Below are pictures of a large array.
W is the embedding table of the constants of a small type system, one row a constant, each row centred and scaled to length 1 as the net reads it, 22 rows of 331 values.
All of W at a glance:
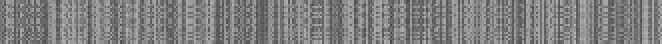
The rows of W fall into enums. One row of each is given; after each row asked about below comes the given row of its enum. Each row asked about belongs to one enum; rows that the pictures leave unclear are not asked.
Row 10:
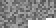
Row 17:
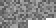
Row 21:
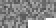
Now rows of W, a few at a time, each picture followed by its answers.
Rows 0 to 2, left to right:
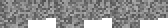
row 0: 10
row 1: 10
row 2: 17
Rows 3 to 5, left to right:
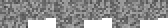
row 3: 21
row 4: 10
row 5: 10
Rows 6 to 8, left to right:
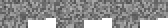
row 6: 21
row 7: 17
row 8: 21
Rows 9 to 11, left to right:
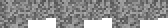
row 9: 10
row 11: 10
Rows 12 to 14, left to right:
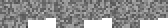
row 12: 21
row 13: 10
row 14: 17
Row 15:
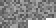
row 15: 17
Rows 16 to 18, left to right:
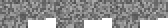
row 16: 21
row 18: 21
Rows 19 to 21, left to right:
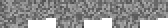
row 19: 10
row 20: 21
